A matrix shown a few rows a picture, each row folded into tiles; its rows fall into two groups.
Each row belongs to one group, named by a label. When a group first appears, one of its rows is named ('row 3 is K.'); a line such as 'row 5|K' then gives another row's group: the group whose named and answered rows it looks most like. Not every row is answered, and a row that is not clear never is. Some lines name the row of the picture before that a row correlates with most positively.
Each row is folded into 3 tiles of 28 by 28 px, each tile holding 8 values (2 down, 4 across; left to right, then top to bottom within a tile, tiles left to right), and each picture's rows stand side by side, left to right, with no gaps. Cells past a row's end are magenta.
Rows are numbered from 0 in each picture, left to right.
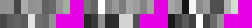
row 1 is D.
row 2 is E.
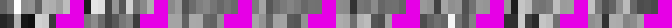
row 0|D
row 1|D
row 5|E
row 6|D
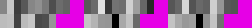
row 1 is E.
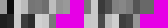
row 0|D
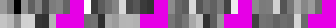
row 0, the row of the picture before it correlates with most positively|1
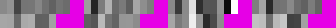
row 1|D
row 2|E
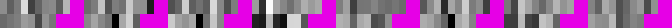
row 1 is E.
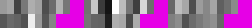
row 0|E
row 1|E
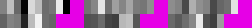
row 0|E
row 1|D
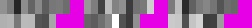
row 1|E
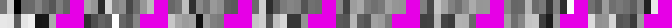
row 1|E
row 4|D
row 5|D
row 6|E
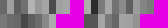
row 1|D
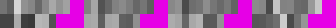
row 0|D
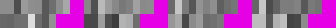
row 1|D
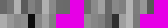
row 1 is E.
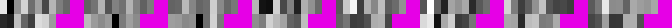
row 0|D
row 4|D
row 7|D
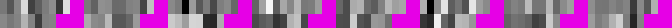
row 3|D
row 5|D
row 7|E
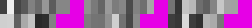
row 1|E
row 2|D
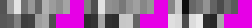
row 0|D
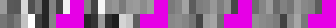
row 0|E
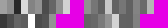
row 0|E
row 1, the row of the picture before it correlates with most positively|0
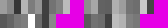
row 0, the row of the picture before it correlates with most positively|0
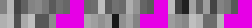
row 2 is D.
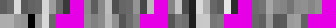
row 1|E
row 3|D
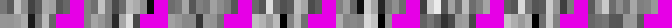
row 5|D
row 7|D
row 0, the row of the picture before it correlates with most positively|0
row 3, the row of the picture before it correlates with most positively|0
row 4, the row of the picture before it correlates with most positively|2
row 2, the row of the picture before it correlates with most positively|0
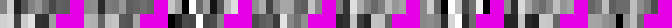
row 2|E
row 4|D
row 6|D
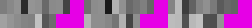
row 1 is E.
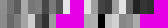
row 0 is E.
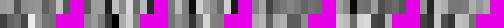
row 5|D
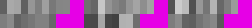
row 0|D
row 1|D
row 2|D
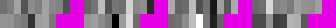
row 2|E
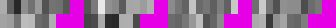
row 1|D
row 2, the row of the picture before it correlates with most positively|2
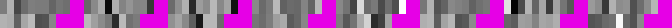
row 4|E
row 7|E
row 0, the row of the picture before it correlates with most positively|3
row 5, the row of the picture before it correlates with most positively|3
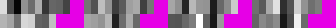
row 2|E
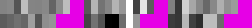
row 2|D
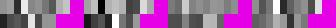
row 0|E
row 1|E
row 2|D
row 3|E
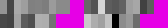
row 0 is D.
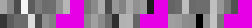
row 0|E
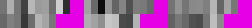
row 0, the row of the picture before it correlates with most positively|1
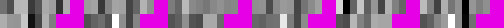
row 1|E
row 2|D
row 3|E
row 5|E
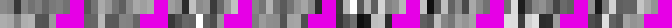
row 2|E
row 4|D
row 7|D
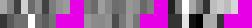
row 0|E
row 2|D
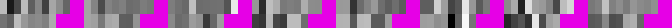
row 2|E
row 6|E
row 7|D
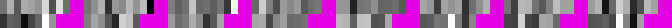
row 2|E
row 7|E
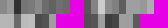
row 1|D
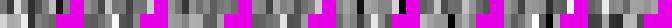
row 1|E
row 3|E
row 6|E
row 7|D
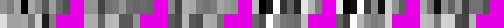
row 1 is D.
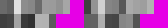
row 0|D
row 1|D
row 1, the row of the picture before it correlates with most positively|2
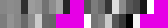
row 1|E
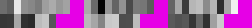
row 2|E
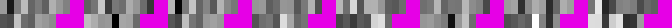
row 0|D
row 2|D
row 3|E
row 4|D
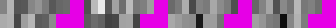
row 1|D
